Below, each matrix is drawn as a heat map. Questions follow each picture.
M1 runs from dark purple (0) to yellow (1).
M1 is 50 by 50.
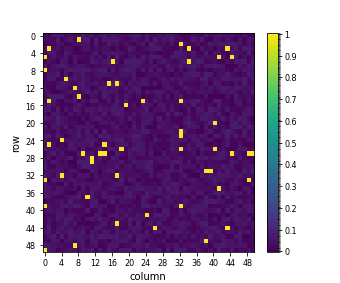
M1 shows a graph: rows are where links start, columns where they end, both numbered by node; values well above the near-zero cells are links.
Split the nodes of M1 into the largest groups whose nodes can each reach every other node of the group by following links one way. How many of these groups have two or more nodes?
0
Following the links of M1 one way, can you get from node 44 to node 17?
yes
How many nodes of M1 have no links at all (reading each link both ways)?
6
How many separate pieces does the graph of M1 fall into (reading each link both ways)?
7
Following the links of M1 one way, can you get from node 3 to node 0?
yes
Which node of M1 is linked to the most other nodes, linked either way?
node 32
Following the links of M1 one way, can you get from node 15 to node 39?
no
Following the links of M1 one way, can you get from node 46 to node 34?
no
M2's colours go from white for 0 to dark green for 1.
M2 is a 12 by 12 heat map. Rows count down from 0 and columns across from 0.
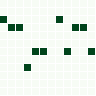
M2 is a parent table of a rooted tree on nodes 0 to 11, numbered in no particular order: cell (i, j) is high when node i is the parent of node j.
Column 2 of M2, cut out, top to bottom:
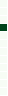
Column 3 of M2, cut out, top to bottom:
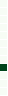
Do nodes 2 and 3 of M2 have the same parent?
no
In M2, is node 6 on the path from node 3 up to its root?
yes
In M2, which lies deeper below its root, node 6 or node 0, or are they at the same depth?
node 0
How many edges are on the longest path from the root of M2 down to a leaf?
4
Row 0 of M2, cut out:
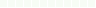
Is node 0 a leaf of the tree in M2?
yes
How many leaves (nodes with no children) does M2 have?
8
